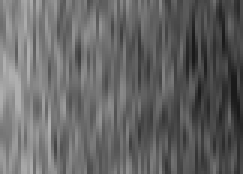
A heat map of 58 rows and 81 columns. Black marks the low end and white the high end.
Slope: up to the left. Histogram: bell-shaped. Grain: streaks running down.
